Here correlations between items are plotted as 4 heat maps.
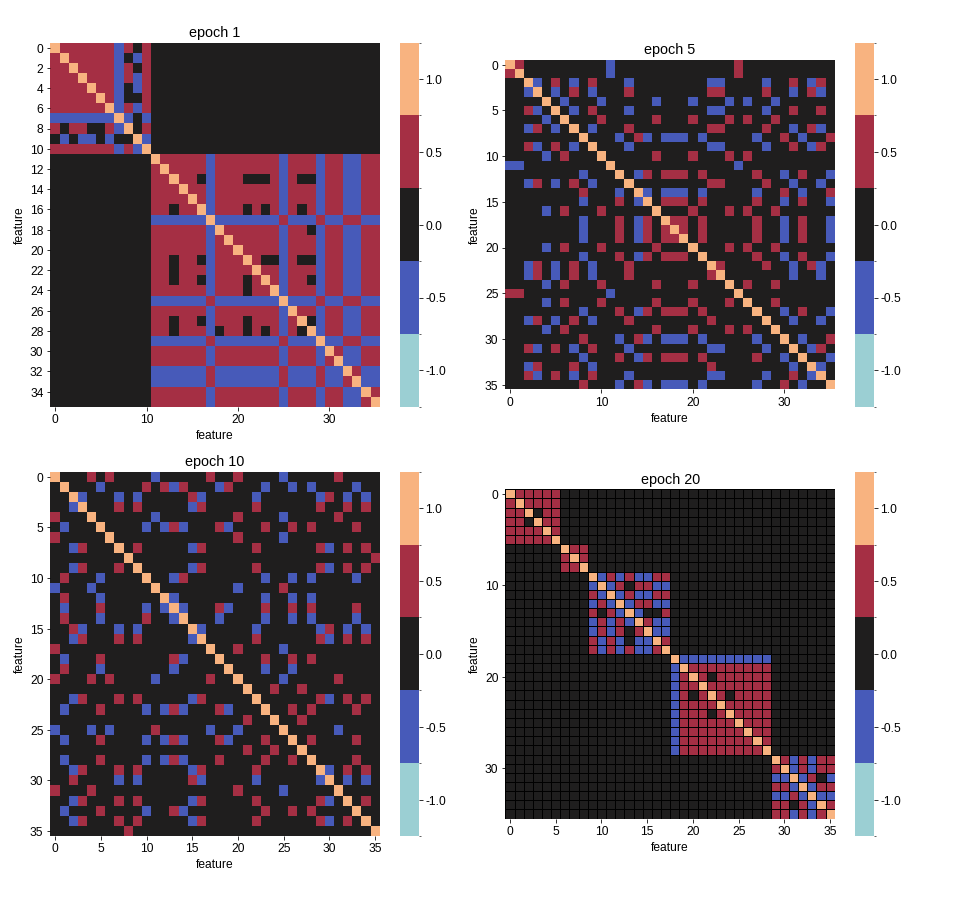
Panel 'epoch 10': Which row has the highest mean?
3
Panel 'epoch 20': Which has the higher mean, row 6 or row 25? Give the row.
25
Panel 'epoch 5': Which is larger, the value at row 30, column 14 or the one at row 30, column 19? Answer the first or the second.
the first
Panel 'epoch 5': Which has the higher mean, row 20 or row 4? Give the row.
20
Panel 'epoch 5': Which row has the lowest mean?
4
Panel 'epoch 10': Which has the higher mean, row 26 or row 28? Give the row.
28
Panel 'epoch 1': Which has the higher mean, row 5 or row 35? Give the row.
35
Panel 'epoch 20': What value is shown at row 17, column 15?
-0.5
